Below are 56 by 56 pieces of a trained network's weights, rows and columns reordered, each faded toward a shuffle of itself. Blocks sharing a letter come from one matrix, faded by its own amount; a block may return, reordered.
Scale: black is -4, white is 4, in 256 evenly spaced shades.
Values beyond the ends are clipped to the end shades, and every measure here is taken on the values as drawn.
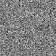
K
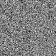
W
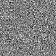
K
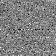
W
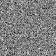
W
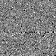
W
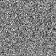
K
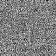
K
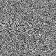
K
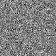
K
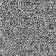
K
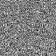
K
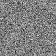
W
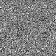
K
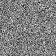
W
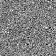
K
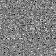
W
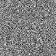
K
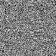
K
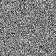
W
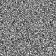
K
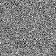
K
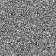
K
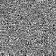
K
